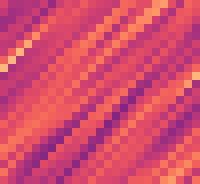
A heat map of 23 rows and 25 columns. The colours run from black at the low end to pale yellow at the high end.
Mirror symmetry: none. Grain: diagonal, up to the right. Calmest part: middle left. Odd rows or columns: none. Slope: none. Histogram: bell-shaped.
